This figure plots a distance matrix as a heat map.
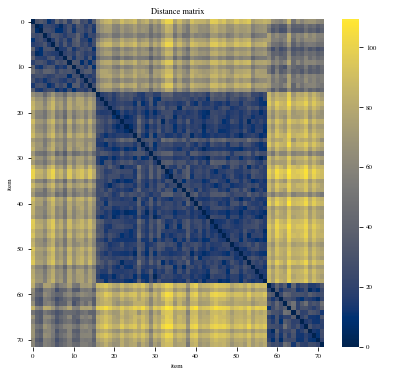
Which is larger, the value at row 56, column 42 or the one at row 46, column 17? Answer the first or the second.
the second
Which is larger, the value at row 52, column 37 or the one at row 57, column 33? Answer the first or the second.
the first
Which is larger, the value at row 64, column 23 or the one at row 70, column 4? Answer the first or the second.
the first
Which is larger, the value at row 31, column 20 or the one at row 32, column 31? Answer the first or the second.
the second
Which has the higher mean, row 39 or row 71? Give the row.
71
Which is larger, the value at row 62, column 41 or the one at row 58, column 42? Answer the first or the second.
the second
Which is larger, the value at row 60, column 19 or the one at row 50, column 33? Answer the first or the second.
the first
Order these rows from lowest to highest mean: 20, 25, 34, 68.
20, 25, 34, 68
